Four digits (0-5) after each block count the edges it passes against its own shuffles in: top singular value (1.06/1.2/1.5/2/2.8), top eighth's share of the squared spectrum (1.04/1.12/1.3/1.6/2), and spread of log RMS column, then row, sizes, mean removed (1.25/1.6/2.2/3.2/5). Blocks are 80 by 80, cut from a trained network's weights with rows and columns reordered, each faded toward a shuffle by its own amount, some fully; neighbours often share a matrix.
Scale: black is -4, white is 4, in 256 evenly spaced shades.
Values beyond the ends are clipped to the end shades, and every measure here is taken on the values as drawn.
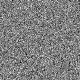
2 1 0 0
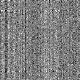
4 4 2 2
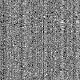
4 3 2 2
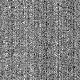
4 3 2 2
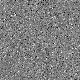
0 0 0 0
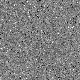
0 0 0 0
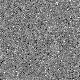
0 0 0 0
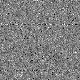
2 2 0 2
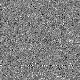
2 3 0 2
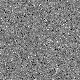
0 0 0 0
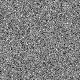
0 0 0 0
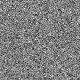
2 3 0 1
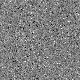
1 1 0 1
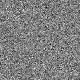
1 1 0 0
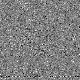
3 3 0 2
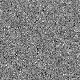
1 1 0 1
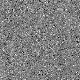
1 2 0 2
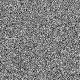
2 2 0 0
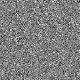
2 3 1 2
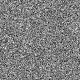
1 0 0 0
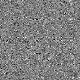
3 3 1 2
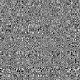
3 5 3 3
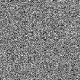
3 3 0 2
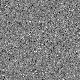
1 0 0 0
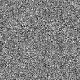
3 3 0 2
